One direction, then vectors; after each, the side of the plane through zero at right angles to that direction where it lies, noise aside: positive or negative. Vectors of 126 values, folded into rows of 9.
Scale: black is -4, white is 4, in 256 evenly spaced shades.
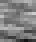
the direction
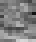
negative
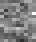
positive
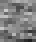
positive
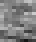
positive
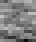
positive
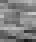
positive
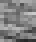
positive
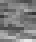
negative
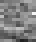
positive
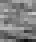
positive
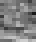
negative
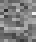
positive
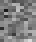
negative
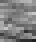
positive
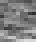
negative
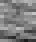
positive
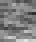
negative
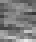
negative
